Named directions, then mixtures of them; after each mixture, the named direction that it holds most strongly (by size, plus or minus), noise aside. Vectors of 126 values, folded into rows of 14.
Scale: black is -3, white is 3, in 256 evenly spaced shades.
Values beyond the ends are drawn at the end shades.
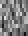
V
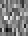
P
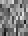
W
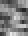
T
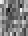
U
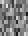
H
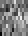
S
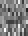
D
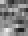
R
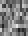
V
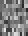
D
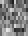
R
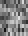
D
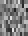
D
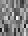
P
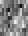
U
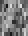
U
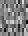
D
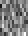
V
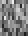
V
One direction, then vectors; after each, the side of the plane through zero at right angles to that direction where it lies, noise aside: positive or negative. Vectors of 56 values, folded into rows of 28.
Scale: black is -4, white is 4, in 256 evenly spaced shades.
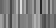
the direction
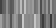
positive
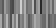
positive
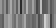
negative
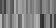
positive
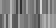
negative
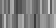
negative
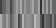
positive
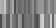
negative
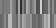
negative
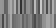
negative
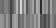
positive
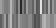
negative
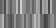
positive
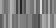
negative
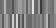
positive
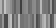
negative
